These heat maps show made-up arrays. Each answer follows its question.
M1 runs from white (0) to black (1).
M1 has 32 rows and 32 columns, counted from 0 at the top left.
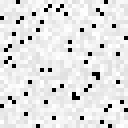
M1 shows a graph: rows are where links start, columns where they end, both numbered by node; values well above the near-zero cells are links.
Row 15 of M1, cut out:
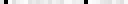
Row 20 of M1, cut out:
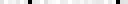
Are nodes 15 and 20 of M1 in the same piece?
yes
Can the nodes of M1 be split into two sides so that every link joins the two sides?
yes
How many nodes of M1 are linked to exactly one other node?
6
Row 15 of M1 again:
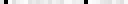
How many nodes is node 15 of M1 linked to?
2
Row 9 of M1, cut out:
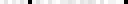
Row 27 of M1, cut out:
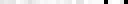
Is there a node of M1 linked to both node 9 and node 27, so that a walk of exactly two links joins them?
yes
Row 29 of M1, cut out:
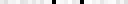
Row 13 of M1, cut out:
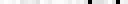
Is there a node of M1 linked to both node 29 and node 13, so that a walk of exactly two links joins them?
no
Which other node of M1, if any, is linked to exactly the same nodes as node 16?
node 8
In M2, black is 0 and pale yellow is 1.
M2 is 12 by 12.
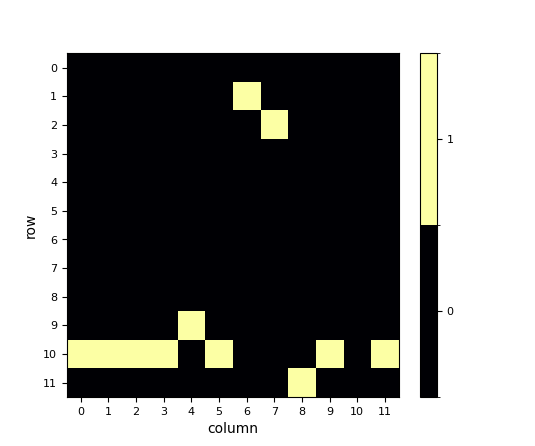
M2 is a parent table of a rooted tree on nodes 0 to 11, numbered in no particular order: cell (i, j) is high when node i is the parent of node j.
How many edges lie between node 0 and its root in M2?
1
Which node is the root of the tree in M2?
10
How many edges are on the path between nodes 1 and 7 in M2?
3
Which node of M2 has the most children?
10
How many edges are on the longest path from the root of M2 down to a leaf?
2
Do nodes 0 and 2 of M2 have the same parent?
yes
